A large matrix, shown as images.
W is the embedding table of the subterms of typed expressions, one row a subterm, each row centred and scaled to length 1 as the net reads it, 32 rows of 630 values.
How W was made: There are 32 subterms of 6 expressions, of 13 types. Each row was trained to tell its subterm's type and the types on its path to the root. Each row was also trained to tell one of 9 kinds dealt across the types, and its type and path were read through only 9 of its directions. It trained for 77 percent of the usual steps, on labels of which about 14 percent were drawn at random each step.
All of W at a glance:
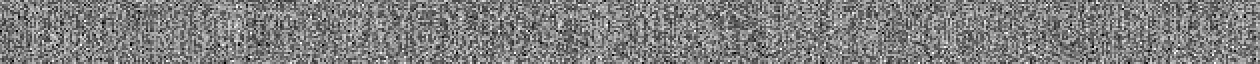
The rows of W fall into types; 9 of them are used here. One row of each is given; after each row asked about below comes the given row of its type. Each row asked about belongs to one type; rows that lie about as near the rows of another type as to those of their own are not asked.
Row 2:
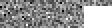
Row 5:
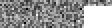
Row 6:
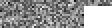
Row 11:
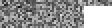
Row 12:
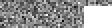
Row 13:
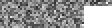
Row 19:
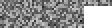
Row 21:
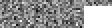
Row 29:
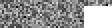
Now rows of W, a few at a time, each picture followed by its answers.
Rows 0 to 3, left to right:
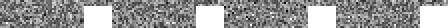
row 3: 5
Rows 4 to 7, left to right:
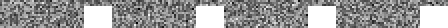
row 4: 21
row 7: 5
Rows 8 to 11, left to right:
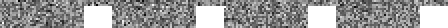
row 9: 11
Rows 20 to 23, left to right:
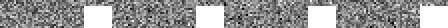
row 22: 21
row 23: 19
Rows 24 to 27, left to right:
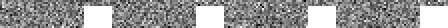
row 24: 13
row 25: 29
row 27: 13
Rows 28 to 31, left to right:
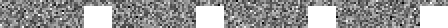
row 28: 5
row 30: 11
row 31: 6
